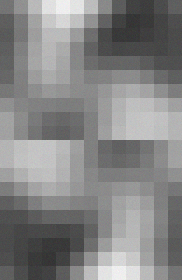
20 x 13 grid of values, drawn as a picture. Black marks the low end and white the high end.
On average the colour sits 50% of the way up the scale. The field is mottled with small blotches. A half turn leaves it unchanged.
